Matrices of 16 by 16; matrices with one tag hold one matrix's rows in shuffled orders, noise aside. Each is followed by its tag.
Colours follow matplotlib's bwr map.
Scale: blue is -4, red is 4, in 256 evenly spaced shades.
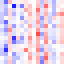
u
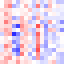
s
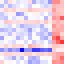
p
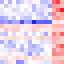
p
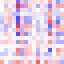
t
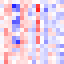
s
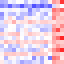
p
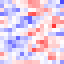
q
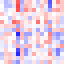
t
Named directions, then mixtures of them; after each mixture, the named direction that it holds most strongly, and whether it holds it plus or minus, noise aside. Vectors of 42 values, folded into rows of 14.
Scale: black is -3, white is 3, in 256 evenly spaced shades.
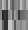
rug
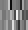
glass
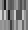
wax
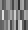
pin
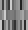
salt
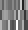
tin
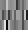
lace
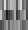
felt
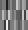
lace, minus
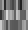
felt, minus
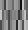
tin, minus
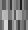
rug, minus
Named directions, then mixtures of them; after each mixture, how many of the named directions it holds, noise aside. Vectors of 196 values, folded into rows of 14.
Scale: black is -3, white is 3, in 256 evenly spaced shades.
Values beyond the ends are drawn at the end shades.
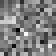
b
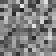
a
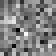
one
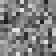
two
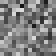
one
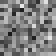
one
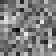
two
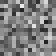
one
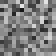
one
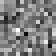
two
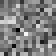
one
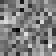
two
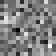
two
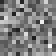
two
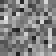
two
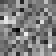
two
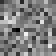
two
